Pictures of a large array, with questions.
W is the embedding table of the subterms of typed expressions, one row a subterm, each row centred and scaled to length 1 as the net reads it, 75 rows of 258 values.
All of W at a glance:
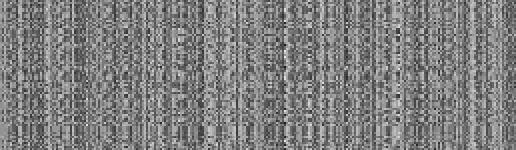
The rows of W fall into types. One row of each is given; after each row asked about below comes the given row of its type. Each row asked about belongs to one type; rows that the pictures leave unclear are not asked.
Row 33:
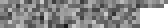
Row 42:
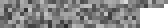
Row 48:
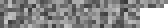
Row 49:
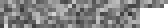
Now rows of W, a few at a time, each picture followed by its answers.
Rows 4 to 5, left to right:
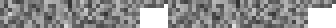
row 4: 49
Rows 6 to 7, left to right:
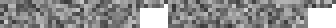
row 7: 42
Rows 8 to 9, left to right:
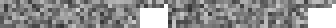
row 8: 42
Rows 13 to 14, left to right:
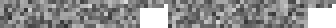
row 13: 42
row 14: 49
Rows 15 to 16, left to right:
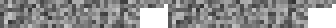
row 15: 48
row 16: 48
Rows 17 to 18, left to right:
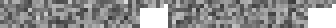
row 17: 33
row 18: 48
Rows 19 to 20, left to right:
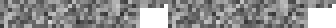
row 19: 49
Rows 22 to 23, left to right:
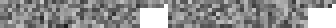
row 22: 33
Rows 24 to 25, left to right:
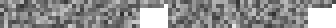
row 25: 49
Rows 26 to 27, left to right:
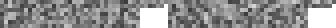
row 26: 48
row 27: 49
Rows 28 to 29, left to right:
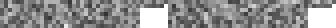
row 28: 49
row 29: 49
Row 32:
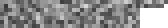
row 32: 49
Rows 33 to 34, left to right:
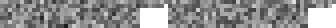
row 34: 33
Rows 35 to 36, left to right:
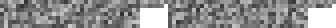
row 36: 48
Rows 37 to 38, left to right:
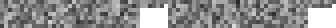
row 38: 49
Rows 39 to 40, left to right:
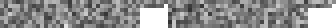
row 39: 49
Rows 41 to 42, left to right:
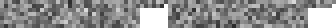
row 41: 42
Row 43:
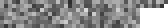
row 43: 42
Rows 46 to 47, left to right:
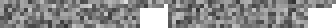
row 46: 42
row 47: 48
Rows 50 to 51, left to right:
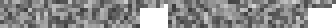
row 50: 33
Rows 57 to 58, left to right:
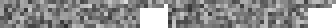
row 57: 42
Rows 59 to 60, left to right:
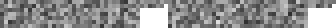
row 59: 48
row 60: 49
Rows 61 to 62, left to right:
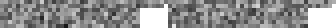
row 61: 33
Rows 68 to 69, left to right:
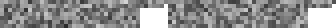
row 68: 42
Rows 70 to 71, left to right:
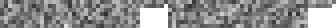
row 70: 49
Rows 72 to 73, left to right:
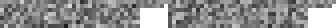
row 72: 42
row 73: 48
